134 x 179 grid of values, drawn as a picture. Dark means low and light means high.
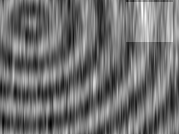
An odd patch, higher than its surroundings, sits in the top right. The top right is the ninth with the highest average. The values follow a bell shape. The halves do not mirror each other. Rings spread out from the top left.
